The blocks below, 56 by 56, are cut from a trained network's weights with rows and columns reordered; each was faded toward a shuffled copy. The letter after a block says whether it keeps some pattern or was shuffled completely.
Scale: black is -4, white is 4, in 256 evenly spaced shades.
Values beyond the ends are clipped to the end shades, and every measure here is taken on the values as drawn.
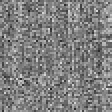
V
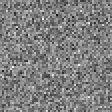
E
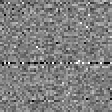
V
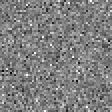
E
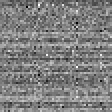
V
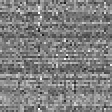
V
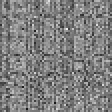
V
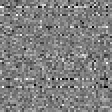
V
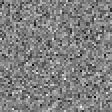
E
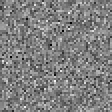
E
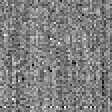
V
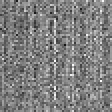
V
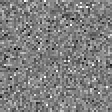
E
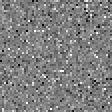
E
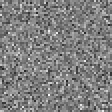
E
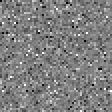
E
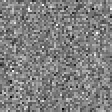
E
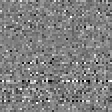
V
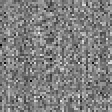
V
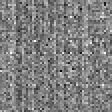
V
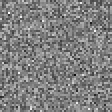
E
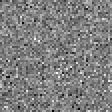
E
